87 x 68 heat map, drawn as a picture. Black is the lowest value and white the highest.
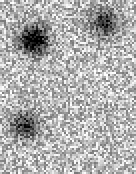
No row or column stands out. On average the colour sits 70% of the way up the scale. Neither half mirrors the other. The ninth with the lowest average is the top left. Three dips sink into the field.
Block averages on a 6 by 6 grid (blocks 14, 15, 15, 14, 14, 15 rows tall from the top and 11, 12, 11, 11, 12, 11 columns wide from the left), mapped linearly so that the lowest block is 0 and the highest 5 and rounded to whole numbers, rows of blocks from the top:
545424 | 404545 | 555555 | 545555 | 325555 | 555555
